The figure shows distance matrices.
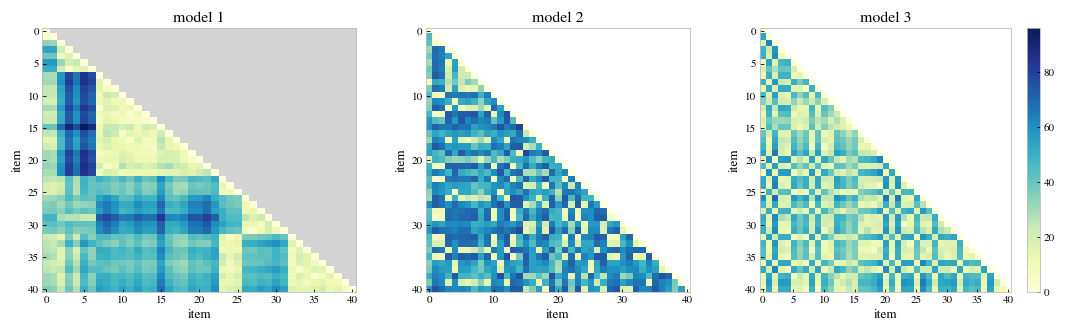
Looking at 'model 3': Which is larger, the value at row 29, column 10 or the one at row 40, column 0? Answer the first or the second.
the first
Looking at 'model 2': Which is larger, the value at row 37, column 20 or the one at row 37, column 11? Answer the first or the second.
the first
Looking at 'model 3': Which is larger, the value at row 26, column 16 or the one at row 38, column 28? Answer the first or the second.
the first
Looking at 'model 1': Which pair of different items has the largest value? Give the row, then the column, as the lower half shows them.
15, 5
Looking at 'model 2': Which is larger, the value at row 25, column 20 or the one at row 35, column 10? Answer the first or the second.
the first
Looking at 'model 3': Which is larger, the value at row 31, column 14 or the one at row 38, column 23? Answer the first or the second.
the second
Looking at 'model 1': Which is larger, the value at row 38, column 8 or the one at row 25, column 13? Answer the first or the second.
the first
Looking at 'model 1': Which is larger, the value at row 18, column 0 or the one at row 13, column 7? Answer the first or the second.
the first
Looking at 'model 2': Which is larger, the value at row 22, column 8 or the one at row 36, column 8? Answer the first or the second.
the first
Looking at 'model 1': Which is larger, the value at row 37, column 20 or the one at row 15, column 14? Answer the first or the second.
the first
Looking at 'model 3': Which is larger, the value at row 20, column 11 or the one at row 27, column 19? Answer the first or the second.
the first
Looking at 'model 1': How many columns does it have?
41
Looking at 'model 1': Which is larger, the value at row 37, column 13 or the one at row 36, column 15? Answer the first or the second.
the second
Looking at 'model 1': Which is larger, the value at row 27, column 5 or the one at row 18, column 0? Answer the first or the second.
the first
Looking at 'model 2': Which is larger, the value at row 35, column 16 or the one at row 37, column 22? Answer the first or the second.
the second
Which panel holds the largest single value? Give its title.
model 1
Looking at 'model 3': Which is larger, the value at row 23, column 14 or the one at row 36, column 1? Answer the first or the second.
the second
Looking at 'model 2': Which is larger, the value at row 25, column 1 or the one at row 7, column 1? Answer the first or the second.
the second
